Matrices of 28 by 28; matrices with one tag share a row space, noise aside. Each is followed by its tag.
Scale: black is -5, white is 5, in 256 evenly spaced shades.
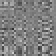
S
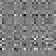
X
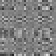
S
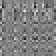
X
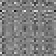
X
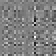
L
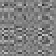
S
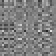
S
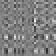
L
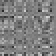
S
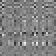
X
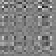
S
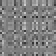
X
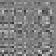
S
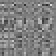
S
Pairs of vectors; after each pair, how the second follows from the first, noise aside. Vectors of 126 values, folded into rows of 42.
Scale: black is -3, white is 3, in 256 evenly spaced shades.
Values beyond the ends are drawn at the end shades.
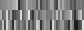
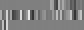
partly zeroed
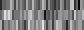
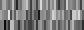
reversed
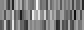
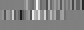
partly zeroed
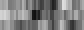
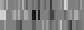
partly zeroed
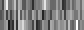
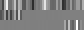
partly zeroed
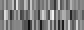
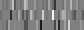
partly zeroed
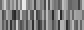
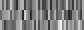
reversed
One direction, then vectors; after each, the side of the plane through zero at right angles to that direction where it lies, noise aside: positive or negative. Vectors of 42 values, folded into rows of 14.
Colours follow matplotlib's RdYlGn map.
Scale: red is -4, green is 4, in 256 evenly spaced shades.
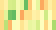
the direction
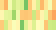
positive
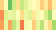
positive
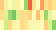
positive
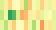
positive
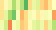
positive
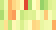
negative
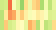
negative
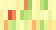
negative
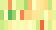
positive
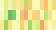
positive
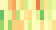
negative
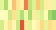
negative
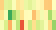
positive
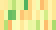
positive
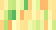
positive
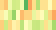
positive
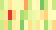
negative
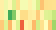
positive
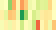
negative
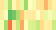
positive
